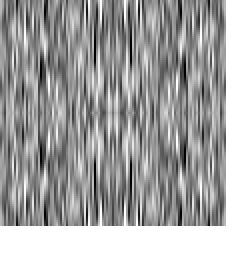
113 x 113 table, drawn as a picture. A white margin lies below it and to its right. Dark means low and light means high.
Mirror symmetry: left to right and top to bottom. Ninth with the highest average: centre. Grain: streaks running down. Histogram: bell-shaped. Slope: none.
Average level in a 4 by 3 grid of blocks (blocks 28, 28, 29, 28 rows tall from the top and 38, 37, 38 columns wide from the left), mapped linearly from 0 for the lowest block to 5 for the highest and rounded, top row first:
101
151
151
101
